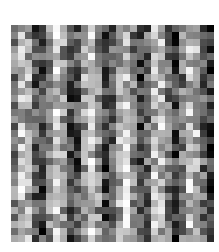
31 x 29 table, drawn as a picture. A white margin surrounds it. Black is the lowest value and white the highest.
Upright stripes repeat 6 times across the table. No row or column stands out. No overall slope runs across the table.
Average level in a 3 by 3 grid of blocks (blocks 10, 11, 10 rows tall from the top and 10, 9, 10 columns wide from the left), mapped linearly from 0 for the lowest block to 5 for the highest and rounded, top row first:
120 / 142 / 350
